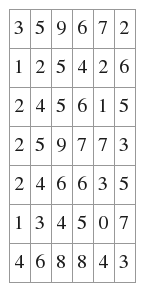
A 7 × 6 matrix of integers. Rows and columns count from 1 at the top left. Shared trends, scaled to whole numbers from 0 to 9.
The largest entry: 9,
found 2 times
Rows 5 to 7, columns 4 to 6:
6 3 5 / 5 0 7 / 8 4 3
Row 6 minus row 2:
0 1 -1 1 -2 1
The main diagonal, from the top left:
3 2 5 7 3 7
